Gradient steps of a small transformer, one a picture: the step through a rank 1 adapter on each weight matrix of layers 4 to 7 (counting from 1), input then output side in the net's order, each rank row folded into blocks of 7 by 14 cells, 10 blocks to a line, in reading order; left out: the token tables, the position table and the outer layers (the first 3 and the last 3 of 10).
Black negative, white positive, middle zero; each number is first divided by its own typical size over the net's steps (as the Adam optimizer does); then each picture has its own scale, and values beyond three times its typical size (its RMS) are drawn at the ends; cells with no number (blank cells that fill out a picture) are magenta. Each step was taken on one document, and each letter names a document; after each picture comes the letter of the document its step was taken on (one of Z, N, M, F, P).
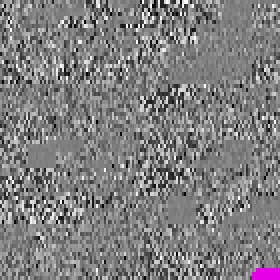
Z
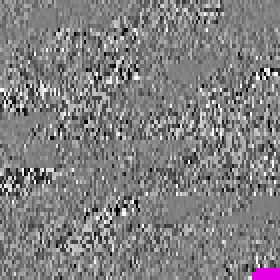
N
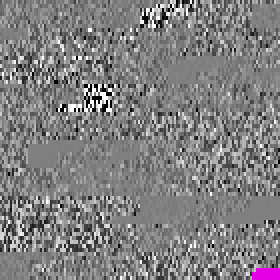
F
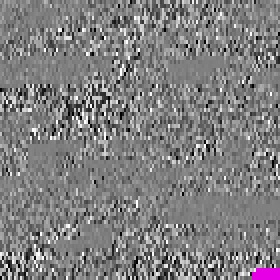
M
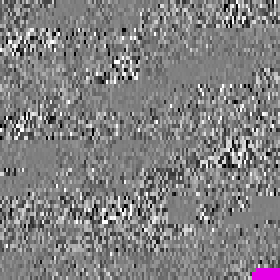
N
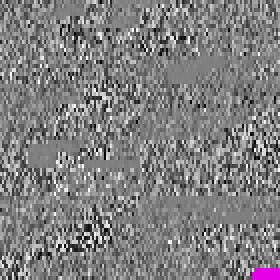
F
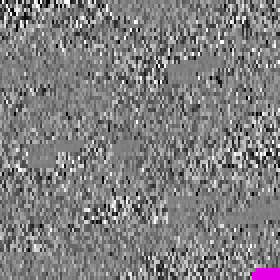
F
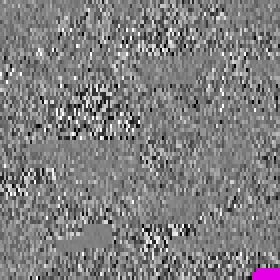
M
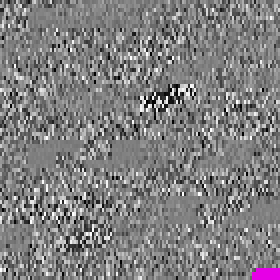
Z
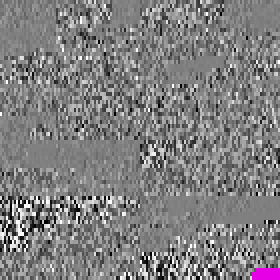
F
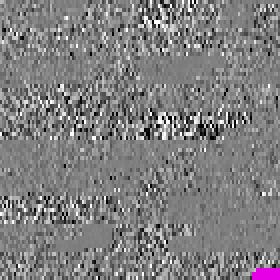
M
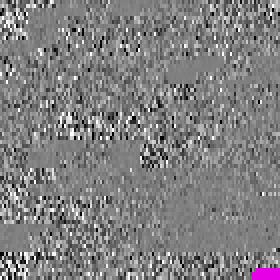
M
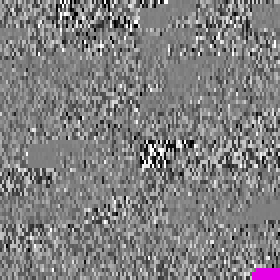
F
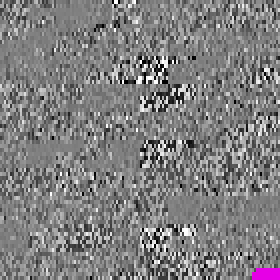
Z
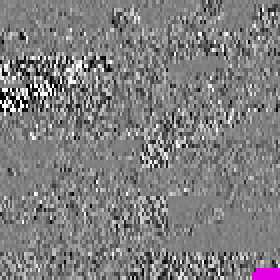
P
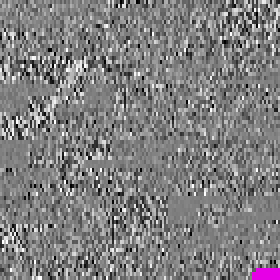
P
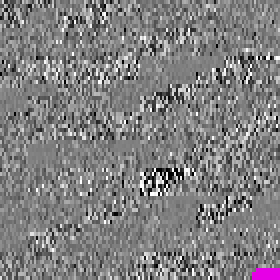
Z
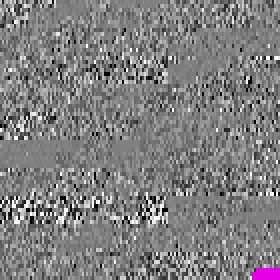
N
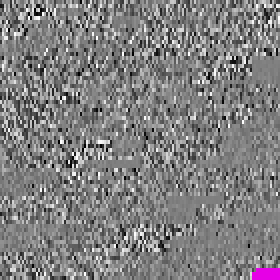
P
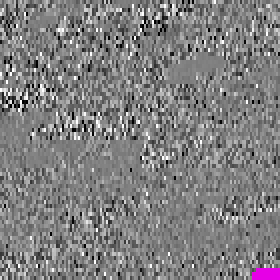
M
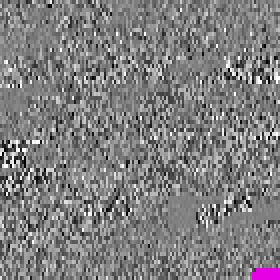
Z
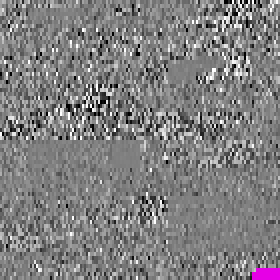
M
